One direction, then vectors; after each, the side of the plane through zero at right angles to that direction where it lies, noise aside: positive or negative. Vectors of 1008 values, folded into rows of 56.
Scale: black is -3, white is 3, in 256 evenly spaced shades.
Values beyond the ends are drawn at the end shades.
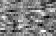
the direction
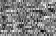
negative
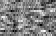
positive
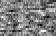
positive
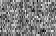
negative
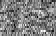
positive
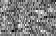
positive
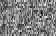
negative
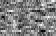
negative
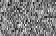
positive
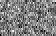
negative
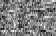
negative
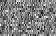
negative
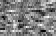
negative
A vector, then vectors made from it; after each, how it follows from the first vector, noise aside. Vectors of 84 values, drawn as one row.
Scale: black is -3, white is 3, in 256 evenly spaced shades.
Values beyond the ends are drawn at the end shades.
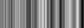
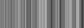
shrunk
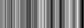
copied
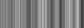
shrunk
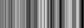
copied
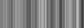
shrunk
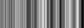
copied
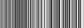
sign-scrambled
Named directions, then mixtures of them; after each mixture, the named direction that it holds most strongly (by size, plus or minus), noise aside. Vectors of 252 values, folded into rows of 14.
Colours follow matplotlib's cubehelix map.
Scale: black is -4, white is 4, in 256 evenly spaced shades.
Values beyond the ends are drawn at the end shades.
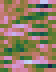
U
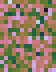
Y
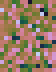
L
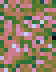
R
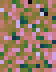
L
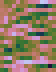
U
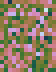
Y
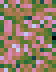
R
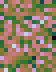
R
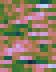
U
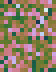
Y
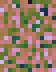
L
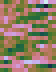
U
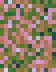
Y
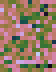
L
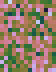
Y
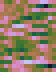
U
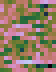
U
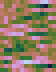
U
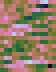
U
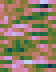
U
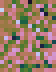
L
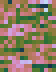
U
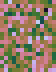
Y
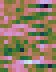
U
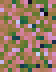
L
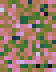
L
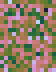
Y
